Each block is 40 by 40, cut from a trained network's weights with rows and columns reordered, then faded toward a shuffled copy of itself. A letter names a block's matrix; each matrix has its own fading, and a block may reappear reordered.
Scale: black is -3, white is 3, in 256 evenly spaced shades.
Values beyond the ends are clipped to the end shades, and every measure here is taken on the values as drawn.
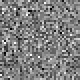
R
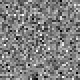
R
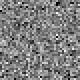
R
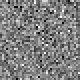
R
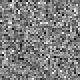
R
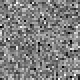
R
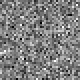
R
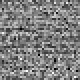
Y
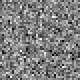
R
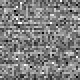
Y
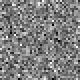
R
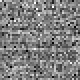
Y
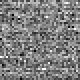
Y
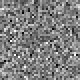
R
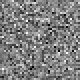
R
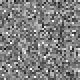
R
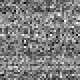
Y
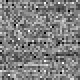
Y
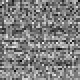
Y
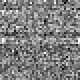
Y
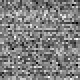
Y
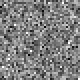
R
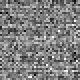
Y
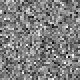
R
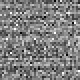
Y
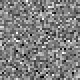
R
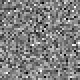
R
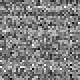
Y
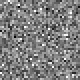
R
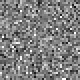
R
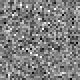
R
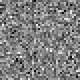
R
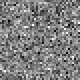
R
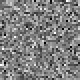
R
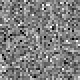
R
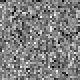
R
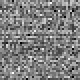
Y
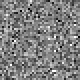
R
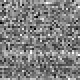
Y
